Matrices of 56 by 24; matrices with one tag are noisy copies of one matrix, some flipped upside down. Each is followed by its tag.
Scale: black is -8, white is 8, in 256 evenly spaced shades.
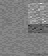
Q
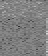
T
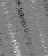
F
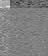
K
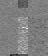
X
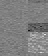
Q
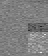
Q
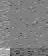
K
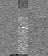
X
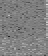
T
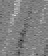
F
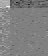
K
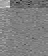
K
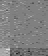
K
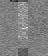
X
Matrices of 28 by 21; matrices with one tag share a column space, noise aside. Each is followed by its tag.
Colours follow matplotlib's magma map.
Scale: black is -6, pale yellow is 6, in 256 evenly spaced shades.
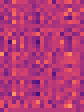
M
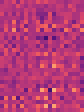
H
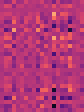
H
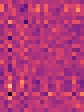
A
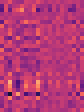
A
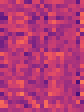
M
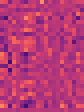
M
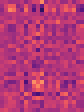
A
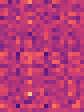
M
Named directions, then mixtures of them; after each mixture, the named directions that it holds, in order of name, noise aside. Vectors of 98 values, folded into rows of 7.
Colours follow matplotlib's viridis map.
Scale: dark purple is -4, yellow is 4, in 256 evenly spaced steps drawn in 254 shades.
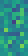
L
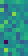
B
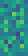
B, L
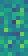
L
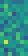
B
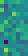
B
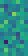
B, L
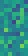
L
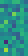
B, L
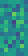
B, L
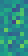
L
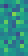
B, L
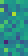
B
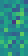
L
